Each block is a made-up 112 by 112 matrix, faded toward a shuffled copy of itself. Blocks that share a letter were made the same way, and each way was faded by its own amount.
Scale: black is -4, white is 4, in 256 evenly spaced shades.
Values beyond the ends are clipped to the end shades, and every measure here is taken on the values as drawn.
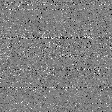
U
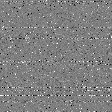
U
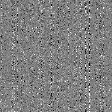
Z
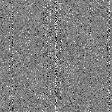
Z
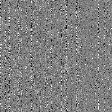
Z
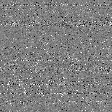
U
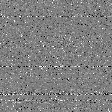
U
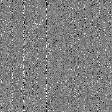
Z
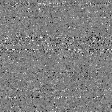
U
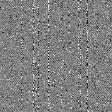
Z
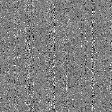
Z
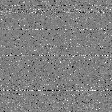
U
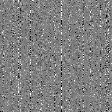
Z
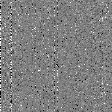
Z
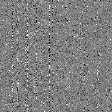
Z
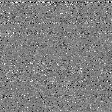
U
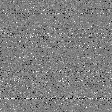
U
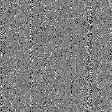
Z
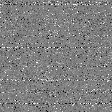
U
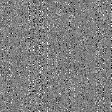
Z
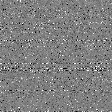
U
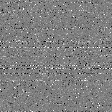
U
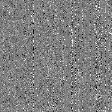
Z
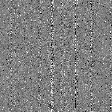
Z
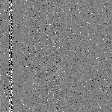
Z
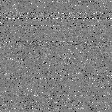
U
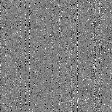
Z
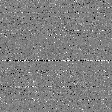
U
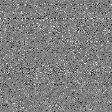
U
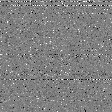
U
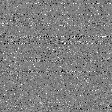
U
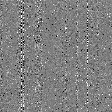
Z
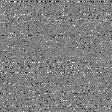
U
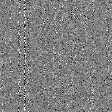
Z
